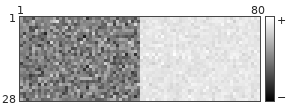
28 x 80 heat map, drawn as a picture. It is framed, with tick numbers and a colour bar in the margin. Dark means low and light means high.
It is made of 1 by 2 panels. Panel 1,1: middling, fine-grained, strong in contrast. Panel 1,2: very high, fine-grained, faint in contrast.
